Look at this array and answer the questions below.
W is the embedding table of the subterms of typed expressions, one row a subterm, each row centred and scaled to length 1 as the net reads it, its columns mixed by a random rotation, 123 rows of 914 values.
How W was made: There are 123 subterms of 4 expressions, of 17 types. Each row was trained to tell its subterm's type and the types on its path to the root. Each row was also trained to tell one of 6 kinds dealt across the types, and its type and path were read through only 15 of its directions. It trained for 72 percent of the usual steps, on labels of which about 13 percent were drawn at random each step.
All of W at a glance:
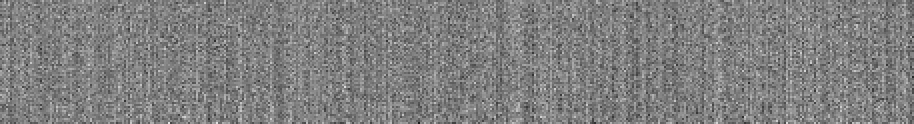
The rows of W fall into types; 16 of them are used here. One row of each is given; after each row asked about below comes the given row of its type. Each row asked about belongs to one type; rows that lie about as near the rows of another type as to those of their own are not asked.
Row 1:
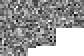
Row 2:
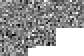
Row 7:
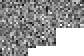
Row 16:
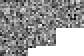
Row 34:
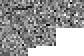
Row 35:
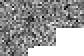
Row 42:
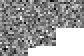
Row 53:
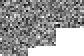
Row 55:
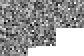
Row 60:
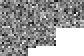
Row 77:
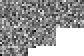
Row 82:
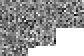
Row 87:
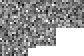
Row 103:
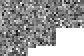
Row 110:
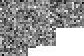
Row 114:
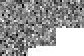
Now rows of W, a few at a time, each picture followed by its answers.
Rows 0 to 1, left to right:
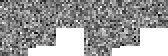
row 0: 34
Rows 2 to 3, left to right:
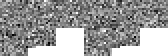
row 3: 1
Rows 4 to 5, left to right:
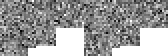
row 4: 2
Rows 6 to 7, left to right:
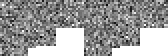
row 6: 34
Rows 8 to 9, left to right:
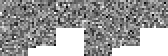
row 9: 77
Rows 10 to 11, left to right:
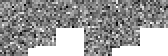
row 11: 114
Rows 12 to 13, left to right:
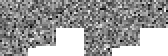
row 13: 60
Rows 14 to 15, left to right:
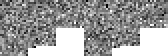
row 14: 7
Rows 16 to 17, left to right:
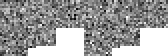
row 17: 53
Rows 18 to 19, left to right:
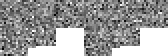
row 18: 82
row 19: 34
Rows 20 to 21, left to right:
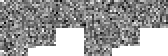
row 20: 82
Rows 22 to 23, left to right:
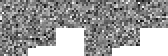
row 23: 110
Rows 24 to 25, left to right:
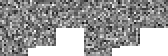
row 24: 87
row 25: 7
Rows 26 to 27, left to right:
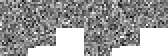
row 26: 35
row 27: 55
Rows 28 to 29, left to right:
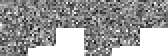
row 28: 16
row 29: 82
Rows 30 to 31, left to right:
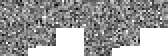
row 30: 53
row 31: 16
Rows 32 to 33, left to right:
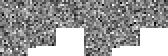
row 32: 1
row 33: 34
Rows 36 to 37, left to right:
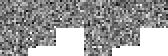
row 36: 82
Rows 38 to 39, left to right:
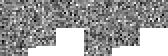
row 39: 55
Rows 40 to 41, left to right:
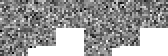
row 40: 114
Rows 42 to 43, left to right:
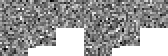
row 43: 42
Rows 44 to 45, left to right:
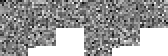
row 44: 110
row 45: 82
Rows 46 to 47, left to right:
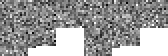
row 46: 1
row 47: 87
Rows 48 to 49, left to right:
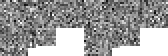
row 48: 55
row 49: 87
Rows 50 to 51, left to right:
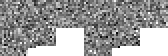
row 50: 1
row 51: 1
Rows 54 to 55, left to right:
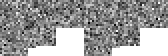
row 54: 87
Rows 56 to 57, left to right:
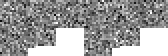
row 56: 55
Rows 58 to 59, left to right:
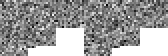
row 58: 103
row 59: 103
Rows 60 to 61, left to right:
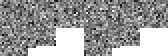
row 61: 55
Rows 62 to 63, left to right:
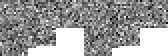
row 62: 55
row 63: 35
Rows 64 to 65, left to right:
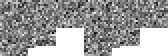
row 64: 60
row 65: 2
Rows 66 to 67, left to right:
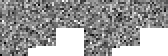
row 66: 77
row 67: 114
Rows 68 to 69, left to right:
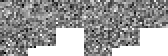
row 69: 103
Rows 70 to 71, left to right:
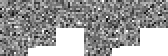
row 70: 77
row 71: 82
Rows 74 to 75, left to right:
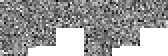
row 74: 35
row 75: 2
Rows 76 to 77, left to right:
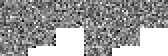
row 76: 53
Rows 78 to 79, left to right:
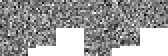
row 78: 87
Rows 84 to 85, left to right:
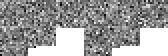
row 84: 77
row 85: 103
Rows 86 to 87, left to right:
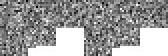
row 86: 87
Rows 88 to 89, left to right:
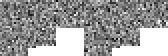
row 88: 60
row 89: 2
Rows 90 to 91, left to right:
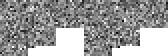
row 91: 55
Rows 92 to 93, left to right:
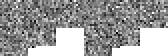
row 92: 87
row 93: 16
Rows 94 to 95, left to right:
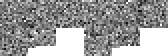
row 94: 82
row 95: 103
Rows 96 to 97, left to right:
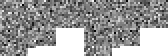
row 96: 103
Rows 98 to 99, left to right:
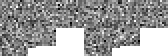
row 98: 34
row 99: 53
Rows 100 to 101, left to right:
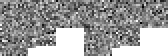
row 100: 60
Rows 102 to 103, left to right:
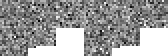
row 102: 77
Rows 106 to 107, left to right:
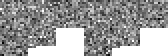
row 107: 16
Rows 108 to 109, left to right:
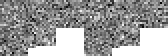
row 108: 16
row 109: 53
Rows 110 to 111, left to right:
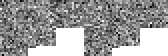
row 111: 16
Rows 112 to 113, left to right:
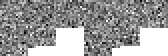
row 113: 60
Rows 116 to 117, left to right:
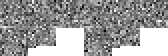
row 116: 114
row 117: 2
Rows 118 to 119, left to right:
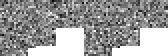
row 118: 110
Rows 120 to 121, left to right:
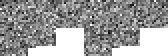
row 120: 110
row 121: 103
